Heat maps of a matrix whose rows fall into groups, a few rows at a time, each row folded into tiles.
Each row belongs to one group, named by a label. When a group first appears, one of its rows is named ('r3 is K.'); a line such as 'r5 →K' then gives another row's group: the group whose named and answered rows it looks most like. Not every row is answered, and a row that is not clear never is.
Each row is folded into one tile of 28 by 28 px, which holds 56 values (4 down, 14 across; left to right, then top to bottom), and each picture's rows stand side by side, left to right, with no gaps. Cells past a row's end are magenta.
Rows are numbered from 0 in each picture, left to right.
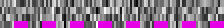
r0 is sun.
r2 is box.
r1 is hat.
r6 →box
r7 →hat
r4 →sun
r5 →hat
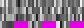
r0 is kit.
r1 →hat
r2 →hat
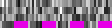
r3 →box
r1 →kit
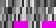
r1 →box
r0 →hat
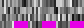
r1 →sun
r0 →sun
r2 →kit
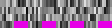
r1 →sun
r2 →box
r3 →box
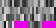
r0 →box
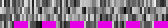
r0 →hat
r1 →kit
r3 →kit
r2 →kit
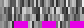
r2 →hat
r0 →hat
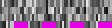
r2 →box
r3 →box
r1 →kit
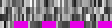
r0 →hat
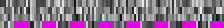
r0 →hat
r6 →kit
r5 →kit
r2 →kit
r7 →kit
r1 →box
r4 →hat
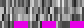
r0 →sun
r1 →hat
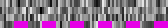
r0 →kit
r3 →box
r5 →kit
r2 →hat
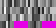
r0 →box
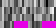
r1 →kit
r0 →hat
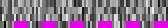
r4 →box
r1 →sun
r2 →sun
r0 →box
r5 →sun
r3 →box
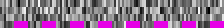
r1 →hat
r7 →kit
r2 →kit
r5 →box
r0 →kit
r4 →sun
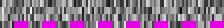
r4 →box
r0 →hat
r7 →box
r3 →sun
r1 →sun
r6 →kit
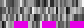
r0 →box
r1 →box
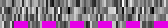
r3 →box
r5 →kit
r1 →sun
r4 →hat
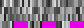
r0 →hat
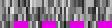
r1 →hat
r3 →hat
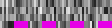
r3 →box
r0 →kit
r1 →sun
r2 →sun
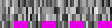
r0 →sun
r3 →sun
